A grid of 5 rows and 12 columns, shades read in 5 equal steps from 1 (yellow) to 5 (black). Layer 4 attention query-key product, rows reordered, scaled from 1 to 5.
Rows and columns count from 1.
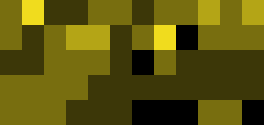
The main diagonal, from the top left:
3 4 3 3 4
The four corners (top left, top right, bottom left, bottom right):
3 2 3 5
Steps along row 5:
same same up same same up same same down same up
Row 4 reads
3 3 3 3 4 4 4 4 4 4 4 4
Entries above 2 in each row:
9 9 12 12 12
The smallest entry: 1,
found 2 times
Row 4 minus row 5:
0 0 0 -1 0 0 -1 -1 -1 1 1 -1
